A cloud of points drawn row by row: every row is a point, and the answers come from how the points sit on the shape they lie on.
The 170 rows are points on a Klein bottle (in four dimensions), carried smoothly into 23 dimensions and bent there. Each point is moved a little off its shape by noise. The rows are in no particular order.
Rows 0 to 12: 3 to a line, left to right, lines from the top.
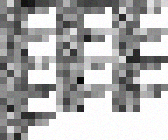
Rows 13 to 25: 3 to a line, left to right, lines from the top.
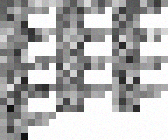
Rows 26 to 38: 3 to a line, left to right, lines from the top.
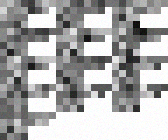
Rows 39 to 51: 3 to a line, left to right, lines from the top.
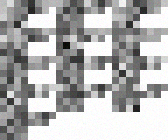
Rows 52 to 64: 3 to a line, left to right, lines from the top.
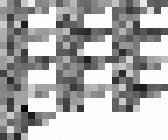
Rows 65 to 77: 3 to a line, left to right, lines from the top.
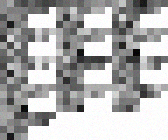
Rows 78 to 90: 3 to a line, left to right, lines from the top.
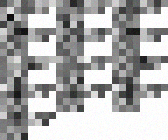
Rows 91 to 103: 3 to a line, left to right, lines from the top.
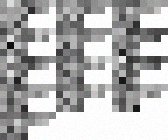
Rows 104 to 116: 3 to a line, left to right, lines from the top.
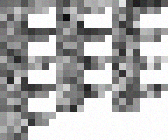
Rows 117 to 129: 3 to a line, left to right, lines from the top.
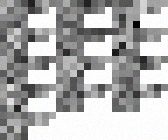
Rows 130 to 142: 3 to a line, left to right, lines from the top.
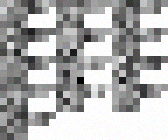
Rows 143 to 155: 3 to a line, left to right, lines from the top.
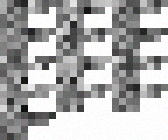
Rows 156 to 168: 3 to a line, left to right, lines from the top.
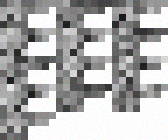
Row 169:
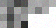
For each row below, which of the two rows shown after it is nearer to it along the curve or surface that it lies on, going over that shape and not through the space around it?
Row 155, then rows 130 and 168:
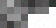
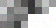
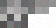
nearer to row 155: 130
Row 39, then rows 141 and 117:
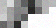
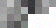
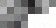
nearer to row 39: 117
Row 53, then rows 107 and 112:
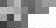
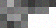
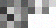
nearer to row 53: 112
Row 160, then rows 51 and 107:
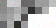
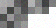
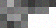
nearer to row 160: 107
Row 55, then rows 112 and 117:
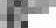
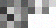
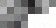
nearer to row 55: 112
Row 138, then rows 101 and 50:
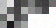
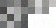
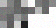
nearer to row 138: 50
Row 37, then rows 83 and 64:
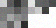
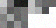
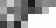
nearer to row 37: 83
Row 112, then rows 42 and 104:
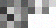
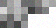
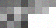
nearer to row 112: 104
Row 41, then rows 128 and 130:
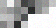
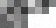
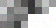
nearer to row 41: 130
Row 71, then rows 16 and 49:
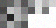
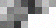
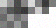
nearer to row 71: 16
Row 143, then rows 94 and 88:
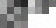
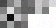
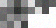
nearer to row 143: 88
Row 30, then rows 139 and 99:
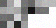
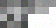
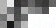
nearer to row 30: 139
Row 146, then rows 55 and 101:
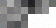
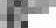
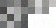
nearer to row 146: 101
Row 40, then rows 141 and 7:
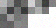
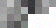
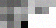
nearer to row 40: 7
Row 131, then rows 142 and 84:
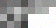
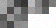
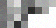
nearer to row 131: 84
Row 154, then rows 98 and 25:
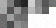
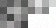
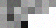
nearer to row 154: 25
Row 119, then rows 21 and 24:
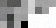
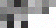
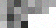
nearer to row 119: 21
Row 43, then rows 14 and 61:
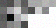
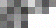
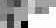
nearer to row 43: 61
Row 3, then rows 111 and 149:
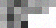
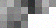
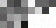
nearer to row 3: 149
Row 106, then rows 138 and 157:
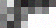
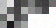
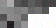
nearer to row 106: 138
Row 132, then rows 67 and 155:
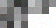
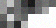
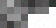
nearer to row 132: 155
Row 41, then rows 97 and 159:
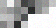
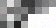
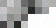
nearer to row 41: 97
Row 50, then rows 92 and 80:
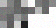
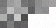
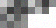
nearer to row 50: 80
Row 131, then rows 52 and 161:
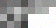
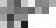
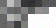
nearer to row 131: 52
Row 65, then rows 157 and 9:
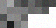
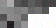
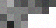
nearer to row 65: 9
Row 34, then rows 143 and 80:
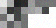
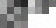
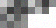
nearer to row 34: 143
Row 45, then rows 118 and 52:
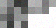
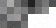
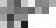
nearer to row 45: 52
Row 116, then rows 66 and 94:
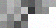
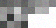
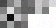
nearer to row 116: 66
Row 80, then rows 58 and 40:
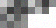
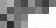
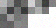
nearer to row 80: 40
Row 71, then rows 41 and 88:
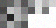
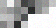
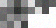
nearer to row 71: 41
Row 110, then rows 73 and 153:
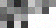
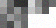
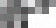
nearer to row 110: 73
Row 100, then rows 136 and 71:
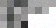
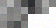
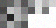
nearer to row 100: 71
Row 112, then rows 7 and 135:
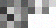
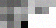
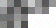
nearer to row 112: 7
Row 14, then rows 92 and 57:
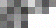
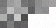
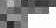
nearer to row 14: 57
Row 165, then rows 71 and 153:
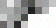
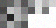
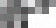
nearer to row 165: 71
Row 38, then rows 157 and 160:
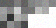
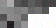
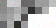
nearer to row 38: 160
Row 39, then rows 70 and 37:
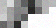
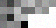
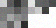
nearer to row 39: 70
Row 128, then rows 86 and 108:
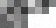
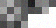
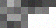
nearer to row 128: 108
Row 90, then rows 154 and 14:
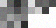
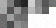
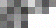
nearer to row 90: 154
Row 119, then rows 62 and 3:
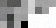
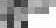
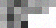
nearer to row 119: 62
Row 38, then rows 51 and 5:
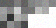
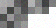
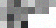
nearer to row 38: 5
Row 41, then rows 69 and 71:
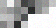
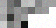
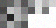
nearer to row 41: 71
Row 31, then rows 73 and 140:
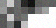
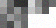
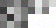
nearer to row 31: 73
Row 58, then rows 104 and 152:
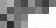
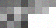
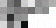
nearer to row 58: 152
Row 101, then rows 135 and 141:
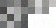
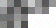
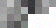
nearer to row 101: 141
